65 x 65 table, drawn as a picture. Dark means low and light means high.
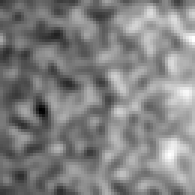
Grain: blotchy. Slope: up to the right. Lone odd cells: none.
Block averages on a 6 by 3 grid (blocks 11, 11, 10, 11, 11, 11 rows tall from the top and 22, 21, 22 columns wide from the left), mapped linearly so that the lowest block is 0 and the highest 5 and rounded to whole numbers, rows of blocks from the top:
025
024
025
134
125
034
